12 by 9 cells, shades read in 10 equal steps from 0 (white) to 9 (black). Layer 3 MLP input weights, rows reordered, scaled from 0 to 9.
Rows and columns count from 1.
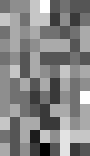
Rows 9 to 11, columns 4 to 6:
6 7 3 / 3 7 7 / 8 2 4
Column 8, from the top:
6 7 5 6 5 4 5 5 5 4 2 7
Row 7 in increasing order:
3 3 3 4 4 5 5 6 7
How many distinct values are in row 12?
6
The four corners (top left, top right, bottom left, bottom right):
5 6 3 6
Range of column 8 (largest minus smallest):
5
